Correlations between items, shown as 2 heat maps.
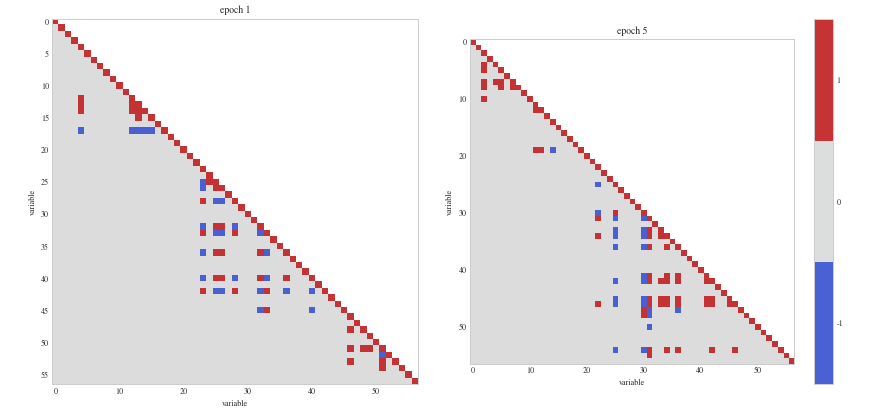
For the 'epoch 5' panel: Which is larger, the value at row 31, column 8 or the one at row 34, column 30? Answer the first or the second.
the first
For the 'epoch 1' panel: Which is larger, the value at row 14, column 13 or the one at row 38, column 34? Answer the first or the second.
the first
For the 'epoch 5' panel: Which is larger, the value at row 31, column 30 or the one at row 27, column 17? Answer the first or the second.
the second
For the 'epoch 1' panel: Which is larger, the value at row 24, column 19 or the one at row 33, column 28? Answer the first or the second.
the second
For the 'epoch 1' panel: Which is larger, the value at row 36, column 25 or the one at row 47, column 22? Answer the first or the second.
the first
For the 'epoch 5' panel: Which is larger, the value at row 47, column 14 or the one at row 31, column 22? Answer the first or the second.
the second
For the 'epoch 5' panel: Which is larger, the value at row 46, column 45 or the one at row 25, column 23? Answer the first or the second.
the first
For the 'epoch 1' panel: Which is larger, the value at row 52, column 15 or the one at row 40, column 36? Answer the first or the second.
the second
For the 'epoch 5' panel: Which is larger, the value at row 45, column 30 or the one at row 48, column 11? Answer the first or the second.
the second
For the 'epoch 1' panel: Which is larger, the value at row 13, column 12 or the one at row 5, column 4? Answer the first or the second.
the first
